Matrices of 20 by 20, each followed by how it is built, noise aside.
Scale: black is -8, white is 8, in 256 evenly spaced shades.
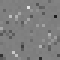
sparse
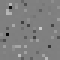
sparse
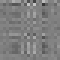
low rank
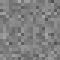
low rank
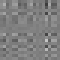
low rank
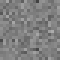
low rank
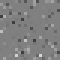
sparse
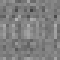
low rank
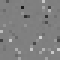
sparse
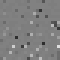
sparse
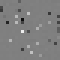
sparse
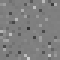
sparse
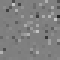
sparse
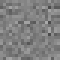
low rank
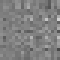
low rank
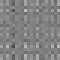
low rank
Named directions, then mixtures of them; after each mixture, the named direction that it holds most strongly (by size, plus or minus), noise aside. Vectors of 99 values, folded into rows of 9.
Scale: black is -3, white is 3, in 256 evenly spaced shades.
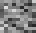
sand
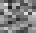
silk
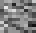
sand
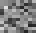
sand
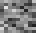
sand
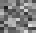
sand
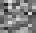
silk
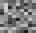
silk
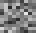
silk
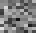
sand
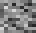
sand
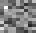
sand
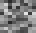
silk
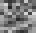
silk
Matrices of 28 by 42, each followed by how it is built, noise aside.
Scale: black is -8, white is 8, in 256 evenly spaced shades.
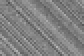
Toeplitz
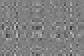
low rank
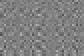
low rank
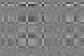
low rank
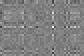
low rank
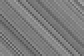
Toeplitz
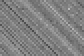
Toeplitz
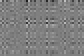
low rank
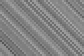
Toeplitz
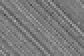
Toeplitz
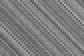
Toeplitz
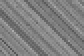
Toeplitz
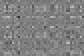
low rank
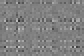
low rank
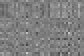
low rank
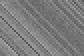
Toeplitz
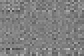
low rank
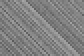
Toeplitz
